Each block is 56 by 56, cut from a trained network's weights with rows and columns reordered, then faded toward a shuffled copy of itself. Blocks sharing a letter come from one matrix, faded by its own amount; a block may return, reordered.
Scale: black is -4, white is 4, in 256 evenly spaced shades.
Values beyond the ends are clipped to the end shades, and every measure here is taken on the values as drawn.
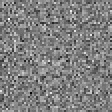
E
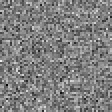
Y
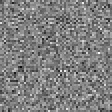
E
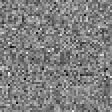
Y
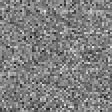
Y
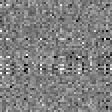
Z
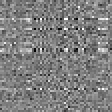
Z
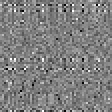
Z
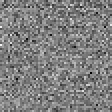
E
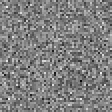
E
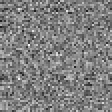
Y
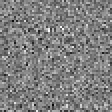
E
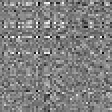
Z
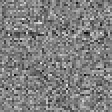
E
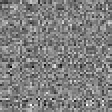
Z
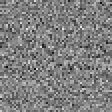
Y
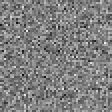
Y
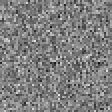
Y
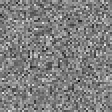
Y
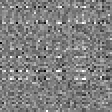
Z
